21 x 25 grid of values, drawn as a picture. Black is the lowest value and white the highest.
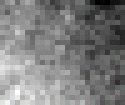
There are no regular stripes. The top right is the ninth with the lowest average. The ninth with the highest average is the bottom left. Overall the values sit about 50% of the way up the scale. The field climbs toward the bottom left.
